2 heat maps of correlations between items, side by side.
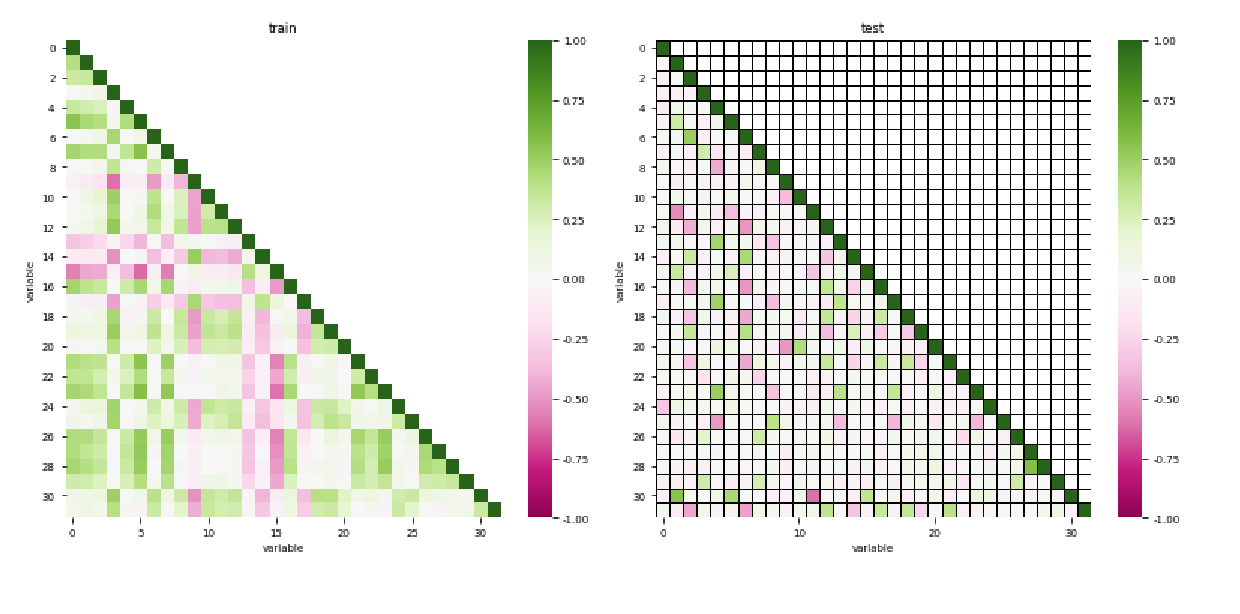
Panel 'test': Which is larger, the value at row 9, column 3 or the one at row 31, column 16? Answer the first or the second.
the second
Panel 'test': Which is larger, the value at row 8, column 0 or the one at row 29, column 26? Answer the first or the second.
the second
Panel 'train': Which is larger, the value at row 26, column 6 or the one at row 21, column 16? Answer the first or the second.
the second
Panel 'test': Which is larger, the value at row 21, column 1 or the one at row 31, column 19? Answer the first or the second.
the first
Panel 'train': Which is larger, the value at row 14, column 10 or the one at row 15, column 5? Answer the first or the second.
the first
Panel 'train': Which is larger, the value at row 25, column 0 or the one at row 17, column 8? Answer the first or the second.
the first
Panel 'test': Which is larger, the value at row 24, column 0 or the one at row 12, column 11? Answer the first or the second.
the second
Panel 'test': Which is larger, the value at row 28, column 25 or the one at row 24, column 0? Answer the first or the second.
the first
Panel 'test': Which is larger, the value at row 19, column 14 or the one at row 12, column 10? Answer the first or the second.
the first
